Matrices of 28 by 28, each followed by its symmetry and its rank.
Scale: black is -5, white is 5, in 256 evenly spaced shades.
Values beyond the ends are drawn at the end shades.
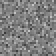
antisymmetric, full rank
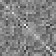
symmetric, rank five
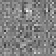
neither, rank five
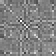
symmetric, rank five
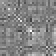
symmetric, rank five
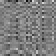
neither, rank three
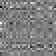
neither, rank three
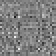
neither, rank five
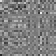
neither, rank three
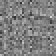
neither, rank five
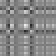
symmetric, rank one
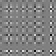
symmetric, rank one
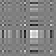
symmetric, rank one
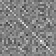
symmetric, rank five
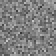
antisymmetric, full rank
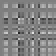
symmetric, rank one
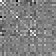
symmetric, rank five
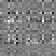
neither, rank three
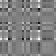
symmetric, rank one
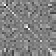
symmetric, rank five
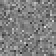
antisymmetric, full rank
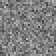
antisymmetric, full rank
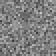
antisymmetric, full rank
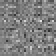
neither, rank five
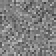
antisymmetric, full rank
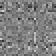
neither, rank five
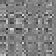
neither, rank three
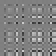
symmetric, rank one
